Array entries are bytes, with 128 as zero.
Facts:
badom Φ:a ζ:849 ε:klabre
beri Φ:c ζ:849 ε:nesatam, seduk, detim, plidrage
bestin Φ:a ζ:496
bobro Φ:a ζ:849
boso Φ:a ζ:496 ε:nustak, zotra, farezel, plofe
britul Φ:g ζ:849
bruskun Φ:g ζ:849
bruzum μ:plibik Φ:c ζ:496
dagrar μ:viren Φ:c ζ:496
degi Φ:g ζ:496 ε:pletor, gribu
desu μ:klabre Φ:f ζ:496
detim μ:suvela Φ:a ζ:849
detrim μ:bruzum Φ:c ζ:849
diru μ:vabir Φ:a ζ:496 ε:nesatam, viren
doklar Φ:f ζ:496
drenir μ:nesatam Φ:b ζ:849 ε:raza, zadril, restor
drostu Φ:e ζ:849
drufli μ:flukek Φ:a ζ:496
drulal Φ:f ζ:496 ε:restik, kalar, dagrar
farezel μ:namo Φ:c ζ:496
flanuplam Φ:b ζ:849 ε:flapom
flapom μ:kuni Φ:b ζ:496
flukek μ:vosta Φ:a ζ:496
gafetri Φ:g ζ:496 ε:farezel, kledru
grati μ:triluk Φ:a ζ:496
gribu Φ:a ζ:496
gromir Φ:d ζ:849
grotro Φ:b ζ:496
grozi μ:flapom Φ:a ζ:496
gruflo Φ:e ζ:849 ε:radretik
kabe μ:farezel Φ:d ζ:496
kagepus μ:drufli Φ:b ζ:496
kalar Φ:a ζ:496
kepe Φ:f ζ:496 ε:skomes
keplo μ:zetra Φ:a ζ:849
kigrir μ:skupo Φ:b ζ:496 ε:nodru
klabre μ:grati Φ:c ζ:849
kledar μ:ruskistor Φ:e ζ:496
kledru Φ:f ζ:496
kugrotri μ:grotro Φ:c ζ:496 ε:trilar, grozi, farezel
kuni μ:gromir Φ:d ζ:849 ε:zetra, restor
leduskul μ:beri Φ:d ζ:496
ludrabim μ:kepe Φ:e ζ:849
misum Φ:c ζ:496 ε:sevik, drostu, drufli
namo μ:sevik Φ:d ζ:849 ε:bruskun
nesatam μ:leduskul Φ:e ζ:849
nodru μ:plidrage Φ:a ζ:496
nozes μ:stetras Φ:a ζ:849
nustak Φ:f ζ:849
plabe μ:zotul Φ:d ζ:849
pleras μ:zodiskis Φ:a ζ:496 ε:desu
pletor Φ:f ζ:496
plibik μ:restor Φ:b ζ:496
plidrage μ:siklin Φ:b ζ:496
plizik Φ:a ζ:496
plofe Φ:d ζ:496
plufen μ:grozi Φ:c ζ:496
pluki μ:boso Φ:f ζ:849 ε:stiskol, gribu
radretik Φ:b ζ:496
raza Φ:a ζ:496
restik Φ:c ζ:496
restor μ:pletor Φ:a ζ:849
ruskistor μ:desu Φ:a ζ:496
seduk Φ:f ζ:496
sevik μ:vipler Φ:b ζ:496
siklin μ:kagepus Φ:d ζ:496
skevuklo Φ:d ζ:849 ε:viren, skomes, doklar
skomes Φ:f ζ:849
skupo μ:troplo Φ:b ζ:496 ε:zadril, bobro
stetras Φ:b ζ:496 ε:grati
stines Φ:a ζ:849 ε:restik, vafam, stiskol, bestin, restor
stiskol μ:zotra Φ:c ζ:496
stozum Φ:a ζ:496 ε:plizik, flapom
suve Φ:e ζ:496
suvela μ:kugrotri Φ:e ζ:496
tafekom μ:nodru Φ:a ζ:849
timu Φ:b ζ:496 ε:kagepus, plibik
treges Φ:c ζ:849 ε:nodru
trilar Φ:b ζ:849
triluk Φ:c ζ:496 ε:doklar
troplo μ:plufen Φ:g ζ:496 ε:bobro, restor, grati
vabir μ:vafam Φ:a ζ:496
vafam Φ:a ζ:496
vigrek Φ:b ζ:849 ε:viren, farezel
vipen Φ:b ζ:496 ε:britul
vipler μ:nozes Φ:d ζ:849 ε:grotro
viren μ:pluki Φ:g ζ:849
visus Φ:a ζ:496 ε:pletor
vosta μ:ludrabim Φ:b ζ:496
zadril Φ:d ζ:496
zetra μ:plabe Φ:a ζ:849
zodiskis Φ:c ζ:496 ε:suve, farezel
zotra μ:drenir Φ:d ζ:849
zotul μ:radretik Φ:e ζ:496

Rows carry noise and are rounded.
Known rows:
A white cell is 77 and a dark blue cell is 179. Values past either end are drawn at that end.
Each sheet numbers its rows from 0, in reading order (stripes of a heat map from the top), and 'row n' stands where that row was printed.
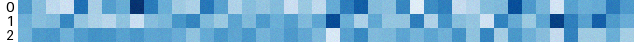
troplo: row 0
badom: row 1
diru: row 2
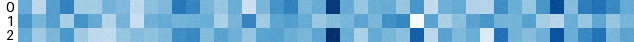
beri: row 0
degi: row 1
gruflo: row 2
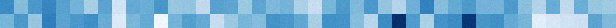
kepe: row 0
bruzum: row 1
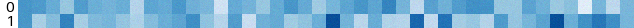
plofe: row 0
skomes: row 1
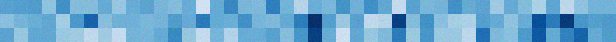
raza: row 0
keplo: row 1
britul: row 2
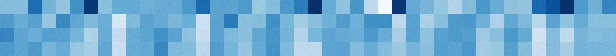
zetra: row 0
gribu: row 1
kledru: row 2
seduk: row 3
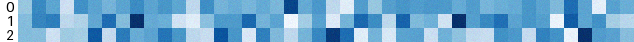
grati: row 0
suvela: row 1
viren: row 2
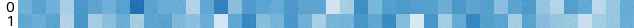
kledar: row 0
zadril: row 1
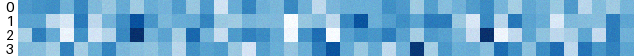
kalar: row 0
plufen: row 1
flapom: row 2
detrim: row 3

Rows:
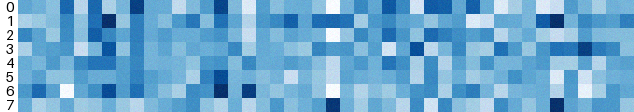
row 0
sevik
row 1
zotra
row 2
farezel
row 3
detim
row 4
stiskol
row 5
kigrir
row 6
nodru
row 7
skevuklo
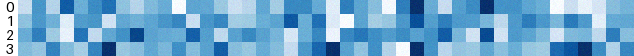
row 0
plibik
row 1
desu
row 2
grozi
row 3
plabe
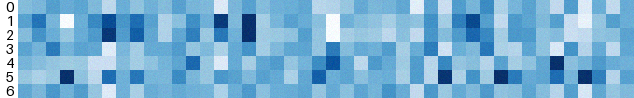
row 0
timu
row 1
siklin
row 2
kagepus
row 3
radretik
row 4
gromir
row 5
ludrabim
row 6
vipen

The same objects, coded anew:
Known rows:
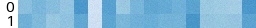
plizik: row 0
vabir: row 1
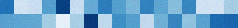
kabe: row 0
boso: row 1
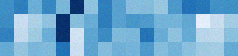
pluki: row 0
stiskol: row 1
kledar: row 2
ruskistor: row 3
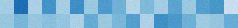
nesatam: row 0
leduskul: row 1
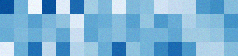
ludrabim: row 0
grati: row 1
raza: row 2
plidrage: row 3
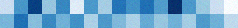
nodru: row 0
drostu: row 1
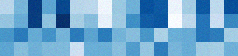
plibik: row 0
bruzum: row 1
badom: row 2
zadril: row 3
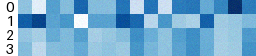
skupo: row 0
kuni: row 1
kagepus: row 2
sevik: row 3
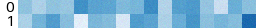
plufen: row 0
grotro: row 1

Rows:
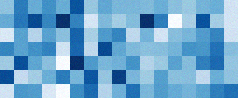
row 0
klabre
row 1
detrim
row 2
viren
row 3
drenir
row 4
beri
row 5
farezel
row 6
triluk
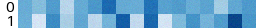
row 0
misum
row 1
troplo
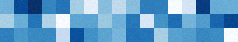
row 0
restor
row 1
stetras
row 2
treges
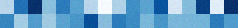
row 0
pletor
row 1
kugrotri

